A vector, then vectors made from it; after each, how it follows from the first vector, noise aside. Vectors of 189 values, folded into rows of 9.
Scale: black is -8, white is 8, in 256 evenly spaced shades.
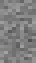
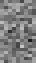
scaled up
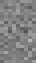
sign-scrambled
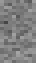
reversed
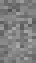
negated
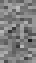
scaled up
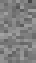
wrapped around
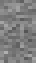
copied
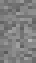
negated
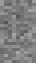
reversed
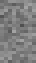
wrapped around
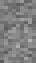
negated
